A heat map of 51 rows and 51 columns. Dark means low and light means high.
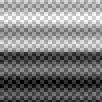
Stripes: horizontal, repeating 4 times. Lone odd cells: none. Slope: up to the top. Seam: horizontal, 50% of the way down, the top part higher.
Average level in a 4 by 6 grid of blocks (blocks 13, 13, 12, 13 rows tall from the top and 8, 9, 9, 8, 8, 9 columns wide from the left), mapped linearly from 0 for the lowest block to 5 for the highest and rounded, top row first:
555555
444444
111111
000000
